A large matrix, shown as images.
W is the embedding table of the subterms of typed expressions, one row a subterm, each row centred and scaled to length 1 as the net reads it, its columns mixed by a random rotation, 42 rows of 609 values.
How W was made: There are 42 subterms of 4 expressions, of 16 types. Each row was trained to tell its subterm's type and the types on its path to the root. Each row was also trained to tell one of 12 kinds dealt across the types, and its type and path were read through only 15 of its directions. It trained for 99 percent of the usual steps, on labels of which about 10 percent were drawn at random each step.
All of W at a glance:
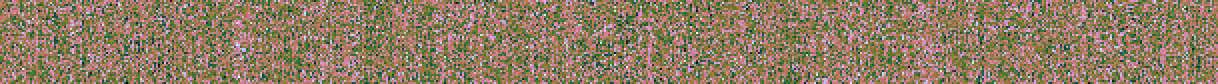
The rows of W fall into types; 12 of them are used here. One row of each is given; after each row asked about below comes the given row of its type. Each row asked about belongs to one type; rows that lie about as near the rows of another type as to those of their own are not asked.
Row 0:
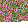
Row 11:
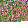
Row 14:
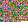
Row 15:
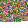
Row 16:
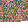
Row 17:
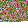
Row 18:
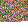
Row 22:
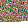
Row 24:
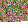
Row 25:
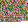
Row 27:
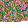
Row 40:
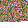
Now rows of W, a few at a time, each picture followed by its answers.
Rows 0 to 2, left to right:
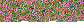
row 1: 15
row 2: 17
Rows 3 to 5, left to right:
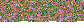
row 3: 27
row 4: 14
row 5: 27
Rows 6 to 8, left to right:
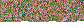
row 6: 40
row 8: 24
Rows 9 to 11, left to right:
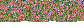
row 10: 15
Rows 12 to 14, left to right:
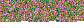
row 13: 16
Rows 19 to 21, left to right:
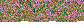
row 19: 27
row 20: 24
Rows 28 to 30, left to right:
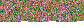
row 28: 14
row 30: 14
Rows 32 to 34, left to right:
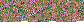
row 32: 22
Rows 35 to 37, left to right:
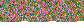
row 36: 18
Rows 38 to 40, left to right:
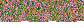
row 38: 17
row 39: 40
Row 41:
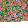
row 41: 24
